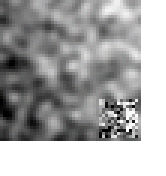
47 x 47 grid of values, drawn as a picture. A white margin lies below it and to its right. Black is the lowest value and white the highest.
Ninth with the lowest average: bottom left. Histogram: bell-shaped. Grain: blotchy. Roughest part: bottom right. Odd patch: rougher, in the bottom right. Ninth with the highest average: top right. Slope: up to the top right. Mirror symmetry: none. Stripes: none.
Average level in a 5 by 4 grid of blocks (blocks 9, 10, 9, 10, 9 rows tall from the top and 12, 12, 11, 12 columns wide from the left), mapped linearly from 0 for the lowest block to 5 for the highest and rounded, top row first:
2 3 4 5
2 2 4 4
0 3 3 3
0 1 3 3
0 1 2 3
